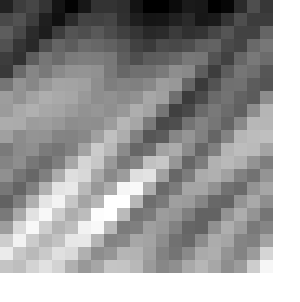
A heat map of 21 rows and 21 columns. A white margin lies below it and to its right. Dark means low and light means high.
Histogram: bell-shaped. Slope: up to the bottom. Lone odd cells: none. Grain: diagonal, up to the right.
